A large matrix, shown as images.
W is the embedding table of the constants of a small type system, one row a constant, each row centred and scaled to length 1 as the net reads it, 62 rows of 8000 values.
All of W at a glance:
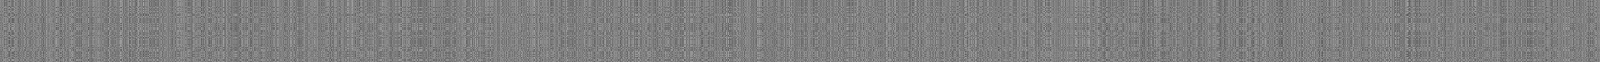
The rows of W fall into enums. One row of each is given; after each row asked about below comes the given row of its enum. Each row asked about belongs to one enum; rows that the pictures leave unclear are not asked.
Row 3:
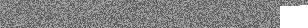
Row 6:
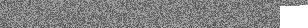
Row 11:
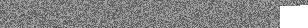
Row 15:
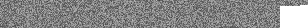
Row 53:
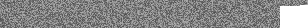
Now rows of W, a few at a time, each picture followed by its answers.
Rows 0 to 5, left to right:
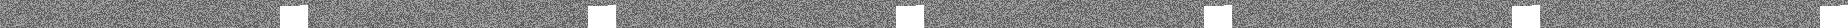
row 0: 3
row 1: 6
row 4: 3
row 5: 3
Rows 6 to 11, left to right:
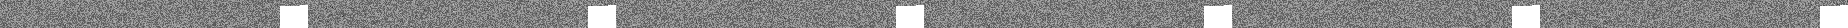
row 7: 11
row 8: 3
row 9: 6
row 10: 3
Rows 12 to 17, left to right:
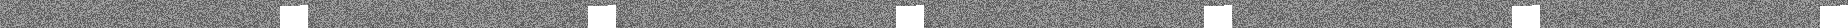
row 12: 3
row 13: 6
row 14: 15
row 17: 11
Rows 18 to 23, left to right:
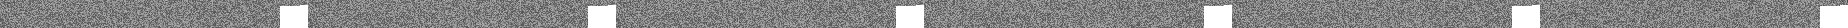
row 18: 53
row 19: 53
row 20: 53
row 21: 6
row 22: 53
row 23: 11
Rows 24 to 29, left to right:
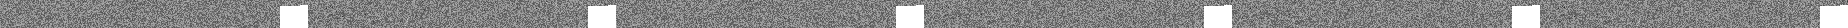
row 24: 3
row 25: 11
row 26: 3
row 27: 11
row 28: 11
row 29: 11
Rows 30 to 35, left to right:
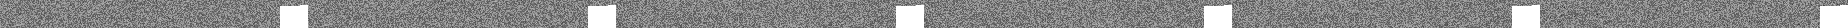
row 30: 3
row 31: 3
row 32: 6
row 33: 53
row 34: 6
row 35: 11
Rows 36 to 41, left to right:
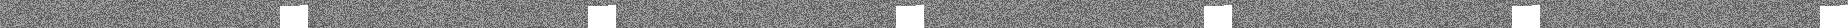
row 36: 3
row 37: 15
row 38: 6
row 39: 3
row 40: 6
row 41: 6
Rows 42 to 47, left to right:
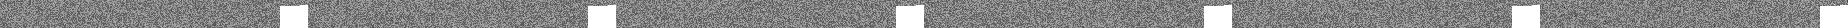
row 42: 6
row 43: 6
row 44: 3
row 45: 53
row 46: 6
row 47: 11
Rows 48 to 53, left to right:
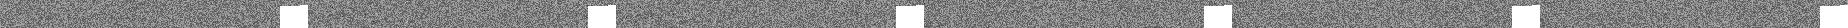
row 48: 3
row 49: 11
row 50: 11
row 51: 15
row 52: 53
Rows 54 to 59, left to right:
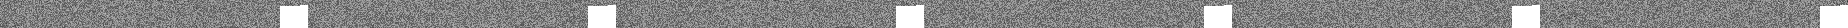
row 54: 15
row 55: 6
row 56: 15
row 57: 3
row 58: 53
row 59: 11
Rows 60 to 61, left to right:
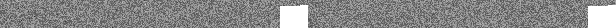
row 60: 11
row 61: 53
